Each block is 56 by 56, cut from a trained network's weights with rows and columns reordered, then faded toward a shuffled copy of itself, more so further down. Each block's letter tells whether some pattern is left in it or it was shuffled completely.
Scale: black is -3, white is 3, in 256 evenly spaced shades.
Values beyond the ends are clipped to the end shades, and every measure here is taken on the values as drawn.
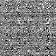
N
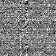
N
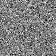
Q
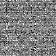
N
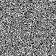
Q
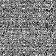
N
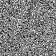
Q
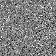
Q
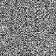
N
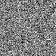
Q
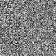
N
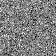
Q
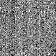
N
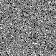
Q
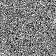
Q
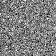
Q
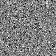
Q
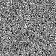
Q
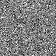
Q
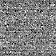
N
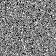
Q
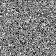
Q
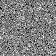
Q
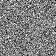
Q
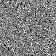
Q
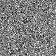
Q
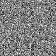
N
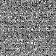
N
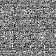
N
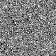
N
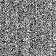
N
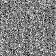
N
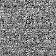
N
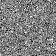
Q
